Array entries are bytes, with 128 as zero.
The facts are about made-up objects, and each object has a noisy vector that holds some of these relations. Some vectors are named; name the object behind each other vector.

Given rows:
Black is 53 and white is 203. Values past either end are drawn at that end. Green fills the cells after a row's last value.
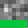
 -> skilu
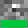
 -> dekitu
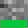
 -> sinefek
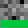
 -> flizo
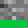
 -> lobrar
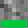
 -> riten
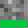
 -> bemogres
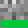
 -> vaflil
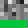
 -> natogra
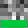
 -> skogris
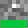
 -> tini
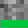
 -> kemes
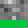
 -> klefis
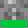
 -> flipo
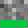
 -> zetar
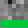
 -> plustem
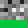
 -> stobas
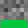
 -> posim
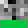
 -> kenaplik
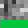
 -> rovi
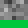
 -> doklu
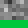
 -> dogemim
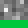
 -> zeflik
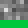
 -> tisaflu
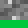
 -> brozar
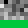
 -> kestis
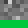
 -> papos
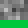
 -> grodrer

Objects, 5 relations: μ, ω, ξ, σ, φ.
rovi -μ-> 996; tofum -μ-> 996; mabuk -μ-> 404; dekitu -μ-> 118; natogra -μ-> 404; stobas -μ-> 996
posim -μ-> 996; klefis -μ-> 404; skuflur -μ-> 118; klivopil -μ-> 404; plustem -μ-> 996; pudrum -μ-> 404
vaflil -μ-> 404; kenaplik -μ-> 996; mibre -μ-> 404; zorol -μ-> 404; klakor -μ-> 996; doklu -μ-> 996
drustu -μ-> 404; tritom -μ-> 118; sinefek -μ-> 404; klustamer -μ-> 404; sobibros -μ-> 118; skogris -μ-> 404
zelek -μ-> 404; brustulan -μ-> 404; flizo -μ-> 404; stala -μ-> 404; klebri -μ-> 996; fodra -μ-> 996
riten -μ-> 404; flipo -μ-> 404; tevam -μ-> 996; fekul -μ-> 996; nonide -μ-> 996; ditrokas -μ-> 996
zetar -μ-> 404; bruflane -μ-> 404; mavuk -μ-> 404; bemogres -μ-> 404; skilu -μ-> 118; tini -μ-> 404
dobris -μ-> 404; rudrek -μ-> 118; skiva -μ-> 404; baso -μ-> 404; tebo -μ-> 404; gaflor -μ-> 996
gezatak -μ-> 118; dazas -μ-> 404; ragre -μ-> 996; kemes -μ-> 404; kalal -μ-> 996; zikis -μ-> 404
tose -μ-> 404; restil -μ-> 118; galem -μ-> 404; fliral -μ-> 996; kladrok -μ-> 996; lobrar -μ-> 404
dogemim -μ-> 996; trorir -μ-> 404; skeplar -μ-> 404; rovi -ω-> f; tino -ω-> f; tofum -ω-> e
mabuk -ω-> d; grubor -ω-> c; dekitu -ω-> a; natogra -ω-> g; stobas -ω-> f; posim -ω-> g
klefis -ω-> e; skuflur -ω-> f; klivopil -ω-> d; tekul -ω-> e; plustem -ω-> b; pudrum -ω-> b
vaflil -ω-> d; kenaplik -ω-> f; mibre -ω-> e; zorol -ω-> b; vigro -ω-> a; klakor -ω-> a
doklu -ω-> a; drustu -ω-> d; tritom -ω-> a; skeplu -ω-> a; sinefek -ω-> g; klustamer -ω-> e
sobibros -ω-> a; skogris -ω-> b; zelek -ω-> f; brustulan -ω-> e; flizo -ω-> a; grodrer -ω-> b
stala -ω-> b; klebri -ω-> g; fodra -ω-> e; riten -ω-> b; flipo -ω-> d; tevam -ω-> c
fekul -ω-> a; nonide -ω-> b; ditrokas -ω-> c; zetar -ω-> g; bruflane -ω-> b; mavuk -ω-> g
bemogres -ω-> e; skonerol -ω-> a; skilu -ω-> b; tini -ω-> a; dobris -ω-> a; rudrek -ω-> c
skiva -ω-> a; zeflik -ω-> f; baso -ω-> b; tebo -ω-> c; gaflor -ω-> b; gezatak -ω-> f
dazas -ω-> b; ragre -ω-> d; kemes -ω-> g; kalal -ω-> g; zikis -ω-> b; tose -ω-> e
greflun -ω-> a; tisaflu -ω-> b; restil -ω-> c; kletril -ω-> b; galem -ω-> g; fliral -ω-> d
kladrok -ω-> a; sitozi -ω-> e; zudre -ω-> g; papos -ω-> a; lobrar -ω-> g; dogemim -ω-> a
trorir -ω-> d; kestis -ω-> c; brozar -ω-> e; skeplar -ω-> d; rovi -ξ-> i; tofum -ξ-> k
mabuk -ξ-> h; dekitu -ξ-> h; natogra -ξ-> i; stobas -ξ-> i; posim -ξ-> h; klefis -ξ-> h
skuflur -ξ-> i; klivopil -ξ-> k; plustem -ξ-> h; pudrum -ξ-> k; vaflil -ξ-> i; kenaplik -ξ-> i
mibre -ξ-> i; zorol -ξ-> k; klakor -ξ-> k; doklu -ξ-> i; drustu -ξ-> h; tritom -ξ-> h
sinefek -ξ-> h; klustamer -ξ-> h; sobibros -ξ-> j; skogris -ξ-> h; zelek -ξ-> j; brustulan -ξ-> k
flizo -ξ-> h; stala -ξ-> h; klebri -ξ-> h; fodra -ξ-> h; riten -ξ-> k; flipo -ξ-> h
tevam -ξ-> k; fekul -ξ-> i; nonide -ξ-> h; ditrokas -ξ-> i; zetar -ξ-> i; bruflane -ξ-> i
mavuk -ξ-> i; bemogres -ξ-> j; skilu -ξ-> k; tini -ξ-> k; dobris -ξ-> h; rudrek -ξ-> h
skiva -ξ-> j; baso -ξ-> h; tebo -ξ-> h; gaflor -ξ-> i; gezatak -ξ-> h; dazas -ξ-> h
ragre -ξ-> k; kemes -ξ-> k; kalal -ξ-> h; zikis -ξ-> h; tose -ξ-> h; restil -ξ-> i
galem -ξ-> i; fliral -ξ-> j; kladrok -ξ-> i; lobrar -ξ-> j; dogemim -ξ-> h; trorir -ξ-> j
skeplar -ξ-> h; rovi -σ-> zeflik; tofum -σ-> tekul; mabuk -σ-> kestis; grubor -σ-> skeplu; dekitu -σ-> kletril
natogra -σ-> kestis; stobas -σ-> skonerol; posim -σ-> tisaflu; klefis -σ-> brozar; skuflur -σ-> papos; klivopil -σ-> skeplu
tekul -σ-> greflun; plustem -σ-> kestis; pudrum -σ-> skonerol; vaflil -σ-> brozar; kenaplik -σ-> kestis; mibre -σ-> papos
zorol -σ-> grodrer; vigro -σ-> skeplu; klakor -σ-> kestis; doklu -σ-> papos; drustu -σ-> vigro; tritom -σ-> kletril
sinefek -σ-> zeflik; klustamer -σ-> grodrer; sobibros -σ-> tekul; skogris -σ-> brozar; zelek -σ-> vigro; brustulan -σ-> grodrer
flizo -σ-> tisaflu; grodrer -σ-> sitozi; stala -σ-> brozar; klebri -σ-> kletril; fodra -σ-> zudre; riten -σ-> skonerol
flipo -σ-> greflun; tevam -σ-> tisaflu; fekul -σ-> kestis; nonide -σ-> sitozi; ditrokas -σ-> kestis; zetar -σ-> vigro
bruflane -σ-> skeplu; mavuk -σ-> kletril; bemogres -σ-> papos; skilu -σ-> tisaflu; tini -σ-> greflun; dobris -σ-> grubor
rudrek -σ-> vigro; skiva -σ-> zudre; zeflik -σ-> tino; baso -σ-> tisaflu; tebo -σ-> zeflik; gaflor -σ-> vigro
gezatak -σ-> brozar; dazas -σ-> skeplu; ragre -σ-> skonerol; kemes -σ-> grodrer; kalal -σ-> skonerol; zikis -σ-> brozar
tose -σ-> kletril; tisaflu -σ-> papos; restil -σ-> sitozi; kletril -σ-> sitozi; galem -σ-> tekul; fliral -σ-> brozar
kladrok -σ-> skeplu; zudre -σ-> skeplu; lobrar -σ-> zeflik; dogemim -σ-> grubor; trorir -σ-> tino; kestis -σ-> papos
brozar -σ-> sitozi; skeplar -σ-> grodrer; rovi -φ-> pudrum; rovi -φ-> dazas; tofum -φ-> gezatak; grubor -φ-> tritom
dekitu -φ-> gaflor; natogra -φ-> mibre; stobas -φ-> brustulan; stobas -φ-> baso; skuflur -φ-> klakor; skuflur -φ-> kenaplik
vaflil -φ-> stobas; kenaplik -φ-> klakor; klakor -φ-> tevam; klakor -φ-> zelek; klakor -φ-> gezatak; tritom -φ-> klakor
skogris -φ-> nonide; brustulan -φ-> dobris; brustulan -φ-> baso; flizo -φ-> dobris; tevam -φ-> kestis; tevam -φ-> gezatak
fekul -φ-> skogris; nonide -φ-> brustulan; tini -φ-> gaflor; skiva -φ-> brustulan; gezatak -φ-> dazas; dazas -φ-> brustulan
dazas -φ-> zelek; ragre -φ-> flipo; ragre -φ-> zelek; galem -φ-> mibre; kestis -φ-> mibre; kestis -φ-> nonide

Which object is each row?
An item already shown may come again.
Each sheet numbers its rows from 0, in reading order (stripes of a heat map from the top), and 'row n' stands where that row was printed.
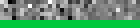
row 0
kenaplik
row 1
gezatak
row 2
tritom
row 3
sobibros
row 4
zeflik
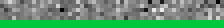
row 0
klefis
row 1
bruflane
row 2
tofum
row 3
riten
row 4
baso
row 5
stobas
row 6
zorol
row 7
nonide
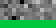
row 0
flizo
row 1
zetar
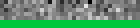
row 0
restil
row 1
skiva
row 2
fekul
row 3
kestis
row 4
tisaflu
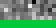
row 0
tisaflu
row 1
kestis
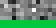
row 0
skuflur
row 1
dobris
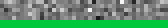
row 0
klefis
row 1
galem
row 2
tisaflu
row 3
dobris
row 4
mibre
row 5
rudrek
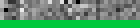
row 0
klakor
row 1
tebo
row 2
brustulan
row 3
grubor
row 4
klebri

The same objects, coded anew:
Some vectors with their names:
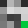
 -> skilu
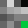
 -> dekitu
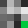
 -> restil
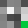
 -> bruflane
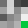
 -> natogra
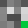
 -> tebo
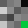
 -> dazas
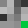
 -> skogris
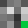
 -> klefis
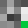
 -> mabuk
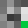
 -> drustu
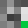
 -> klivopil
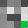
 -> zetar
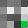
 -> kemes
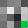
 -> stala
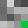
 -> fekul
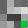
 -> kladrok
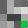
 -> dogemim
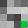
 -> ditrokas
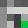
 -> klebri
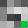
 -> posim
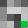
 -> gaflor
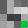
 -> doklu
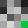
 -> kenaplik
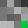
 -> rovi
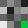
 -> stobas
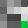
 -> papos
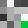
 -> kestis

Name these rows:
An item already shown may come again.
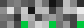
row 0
klefis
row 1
klakor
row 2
rudrek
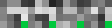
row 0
zudre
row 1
skilu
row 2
tofum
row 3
klefis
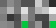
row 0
dobris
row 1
sobibros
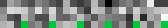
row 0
plustem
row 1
tebo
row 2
tevam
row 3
tritom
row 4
klefis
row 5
kestis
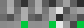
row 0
tini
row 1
tini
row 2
nonide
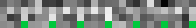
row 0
zelek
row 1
galem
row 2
bemogres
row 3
mibre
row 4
ragre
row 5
dekitu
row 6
klefis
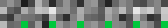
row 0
skiva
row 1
restil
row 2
flizo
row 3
vaflil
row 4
dobris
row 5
baso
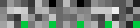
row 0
kalal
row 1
skuflur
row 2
gezatak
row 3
fodra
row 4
brustulan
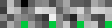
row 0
tritom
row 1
tisaflu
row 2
fliral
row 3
plustem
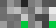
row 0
grubor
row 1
skeplar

